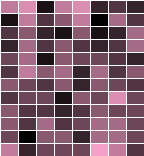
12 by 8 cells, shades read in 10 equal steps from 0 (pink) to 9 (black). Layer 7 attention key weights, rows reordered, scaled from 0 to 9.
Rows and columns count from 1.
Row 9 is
4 6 6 7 6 4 5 5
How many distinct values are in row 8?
5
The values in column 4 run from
2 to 8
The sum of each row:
34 40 47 42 43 35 41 39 43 35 40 32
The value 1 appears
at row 1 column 2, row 1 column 5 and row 8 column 7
